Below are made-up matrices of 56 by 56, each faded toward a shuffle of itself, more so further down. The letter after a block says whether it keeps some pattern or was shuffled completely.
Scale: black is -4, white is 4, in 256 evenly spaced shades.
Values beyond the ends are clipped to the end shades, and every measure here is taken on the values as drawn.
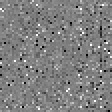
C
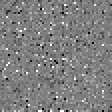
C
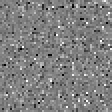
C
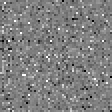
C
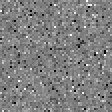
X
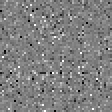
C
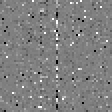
C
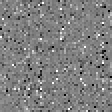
C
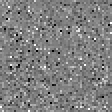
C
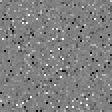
X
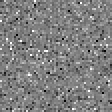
X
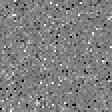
X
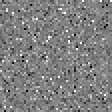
X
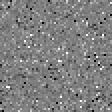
X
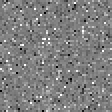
X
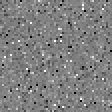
X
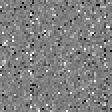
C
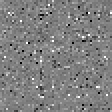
C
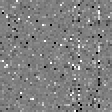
C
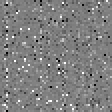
C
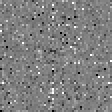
C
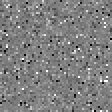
X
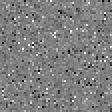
X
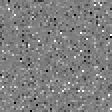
X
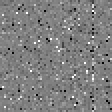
C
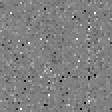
C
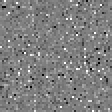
X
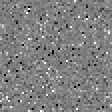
X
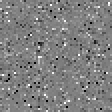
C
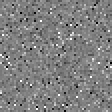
X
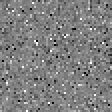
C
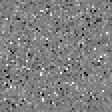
X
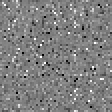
C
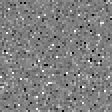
X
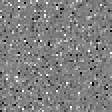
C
